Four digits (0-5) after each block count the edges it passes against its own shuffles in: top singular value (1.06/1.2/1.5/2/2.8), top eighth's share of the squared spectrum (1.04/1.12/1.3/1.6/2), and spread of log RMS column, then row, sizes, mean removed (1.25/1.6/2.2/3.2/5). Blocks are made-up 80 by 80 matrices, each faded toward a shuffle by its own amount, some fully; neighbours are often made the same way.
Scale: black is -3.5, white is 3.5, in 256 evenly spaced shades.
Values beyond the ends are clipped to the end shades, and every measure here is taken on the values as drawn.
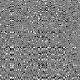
5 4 2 3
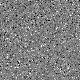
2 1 0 0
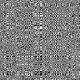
5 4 3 3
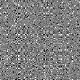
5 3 2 2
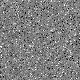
0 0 0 0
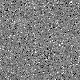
2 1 0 0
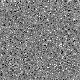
3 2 1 0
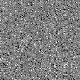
3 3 1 0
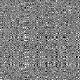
5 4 3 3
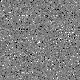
3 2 0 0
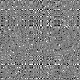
5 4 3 3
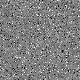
3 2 0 0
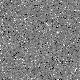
1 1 0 0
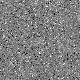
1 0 0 0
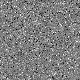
1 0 0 0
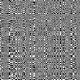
5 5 4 3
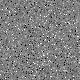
0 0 0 0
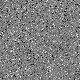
0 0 0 0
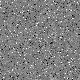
0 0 0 0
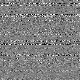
2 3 0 4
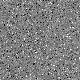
0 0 0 0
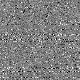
1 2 0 3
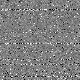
2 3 0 3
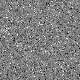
0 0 0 1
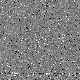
2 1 0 1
